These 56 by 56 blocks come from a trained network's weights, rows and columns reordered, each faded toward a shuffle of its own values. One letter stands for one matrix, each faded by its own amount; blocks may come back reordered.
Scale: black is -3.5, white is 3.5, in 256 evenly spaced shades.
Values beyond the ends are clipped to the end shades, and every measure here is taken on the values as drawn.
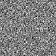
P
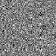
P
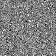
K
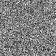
K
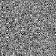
P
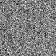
K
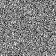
K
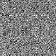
P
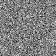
K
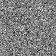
K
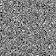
P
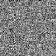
P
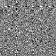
P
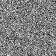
K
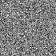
K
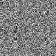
P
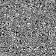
K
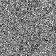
K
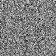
K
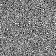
K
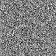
K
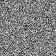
K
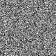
K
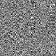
P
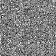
K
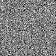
K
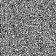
K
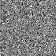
K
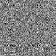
P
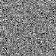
P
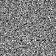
K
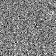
K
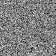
K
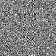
P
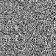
P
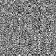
P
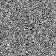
K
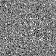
K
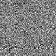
P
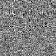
P
